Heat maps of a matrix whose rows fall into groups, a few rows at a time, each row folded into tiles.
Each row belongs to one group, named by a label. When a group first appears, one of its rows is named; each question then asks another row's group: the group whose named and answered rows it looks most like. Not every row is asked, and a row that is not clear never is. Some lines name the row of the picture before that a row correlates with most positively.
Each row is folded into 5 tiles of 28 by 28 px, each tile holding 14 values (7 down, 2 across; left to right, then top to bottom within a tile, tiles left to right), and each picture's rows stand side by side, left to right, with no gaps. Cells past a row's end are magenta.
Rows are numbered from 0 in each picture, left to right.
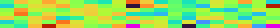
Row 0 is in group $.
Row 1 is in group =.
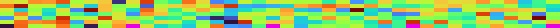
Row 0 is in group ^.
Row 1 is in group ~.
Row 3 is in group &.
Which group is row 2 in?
~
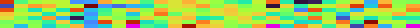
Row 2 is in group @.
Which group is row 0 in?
~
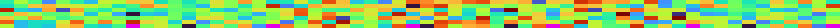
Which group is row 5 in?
=
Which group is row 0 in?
~
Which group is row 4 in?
&
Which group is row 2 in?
$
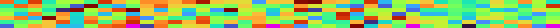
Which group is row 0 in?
~
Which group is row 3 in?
=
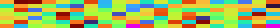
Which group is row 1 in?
$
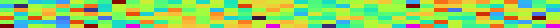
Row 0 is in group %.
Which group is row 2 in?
=
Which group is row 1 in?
@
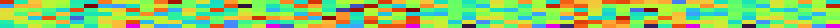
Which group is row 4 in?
^
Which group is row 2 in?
~
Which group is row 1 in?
&
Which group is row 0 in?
~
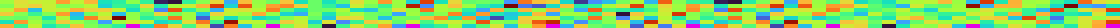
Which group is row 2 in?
=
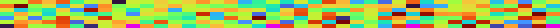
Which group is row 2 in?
$
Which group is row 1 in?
&
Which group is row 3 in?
$
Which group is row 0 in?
^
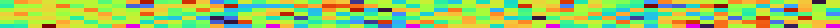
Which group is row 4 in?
~
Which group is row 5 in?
^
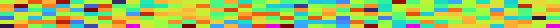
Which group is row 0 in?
^
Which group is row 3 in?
@
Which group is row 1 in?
$
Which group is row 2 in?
%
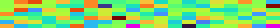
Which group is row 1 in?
=
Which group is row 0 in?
&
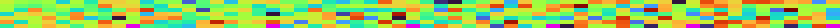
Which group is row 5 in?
^
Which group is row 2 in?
@
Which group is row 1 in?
~
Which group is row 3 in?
@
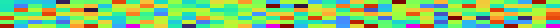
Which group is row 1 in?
=
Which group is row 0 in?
%
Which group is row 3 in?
%
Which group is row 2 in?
%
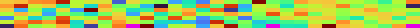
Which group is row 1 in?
%
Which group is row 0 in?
^
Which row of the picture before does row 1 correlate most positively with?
2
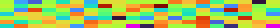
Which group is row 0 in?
@
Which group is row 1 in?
^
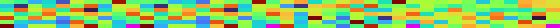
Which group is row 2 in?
%
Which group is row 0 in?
%
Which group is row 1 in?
%
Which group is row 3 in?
@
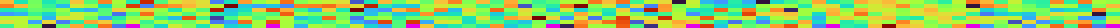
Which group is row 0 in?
=
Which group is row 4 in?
^
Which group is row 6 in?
$
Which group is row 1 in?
~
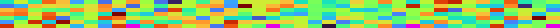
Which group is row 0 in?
$
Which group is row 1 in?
@
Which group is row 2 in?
=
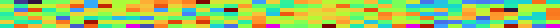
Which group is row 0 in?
@
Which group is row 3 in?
%
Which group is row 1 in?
^
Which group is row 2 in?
$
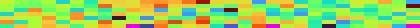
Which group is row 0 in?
@
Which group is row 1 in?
^
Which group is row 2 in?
=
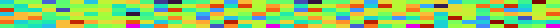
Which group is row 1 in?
@
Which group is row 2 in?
@
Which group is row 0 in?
~
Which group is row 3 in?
%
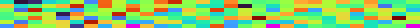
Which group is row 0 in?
@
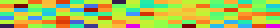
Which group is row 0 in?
^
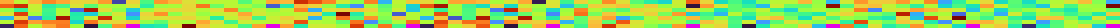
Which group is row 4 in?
$
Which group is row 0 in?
^
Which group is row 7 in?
=
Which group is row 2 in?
&
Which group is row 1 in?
$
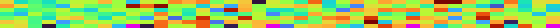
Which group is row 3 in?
&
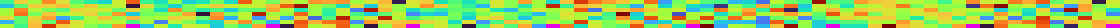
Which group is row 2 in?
^
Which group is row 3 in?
=
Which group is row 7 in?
^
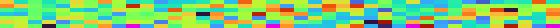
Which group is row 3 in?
%
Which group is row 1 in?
@
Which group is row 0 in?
=
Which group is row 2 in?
~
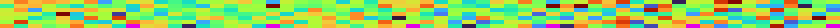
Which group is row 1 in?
=
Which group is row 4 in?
^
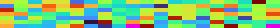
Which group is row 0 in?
~
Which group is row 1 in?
%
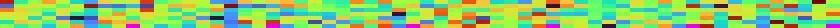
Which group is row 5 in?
%
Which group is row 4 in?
=
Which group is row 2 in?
=
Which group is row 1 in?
~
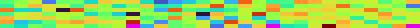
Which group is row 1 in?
@
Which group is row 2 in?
$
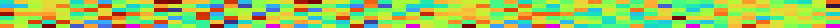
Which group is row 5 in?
$
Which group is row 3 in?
$
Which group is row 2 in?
&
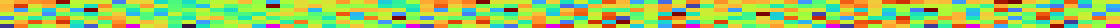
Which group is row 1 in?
=
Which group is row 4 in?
$
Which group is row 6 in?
^
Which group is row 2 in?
&
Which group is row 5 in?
&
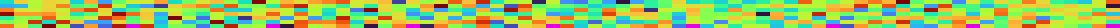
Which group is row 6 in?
^
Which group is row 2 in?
^
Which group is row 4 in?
%
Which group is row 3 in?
^
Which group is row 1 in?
%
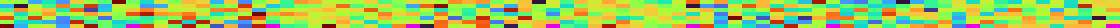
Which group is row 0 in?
%
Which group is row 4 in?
$
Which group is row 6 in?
%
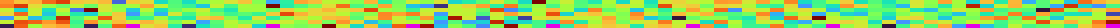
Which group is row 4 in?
@
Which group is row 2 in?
$
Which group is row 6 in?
=
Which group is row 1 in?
=
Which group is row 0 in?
^
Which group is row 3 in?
%
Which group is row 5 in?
&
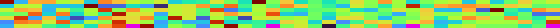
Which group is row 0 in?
~
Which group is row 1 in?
%
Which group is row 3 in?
~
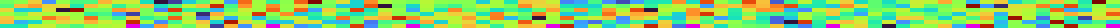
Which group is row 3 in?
@
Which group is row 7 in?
%
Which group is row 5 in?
~
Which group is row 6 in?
=
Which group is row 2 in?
&
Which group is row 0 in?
~
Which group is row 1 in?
@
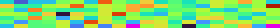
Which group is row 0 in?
@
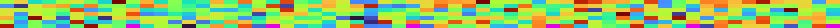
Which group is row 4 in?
&
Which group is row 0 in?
%
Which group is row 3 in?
^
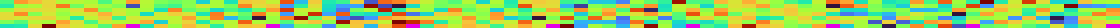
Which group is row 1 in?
@
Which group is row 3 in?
@
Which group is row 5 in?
$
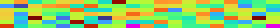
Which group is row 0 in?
%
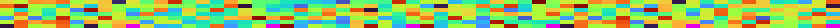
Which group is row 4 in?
^
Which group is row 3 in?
%
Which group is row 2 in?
%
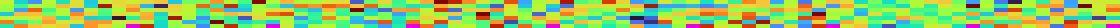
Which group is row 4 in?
~
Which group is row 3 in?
&
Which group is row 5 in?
$
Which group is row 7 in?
@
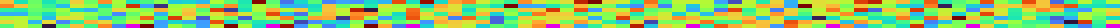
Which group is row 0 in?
=
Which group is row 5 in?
@
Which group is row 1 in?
%
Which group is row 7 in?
~
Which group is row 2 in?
%
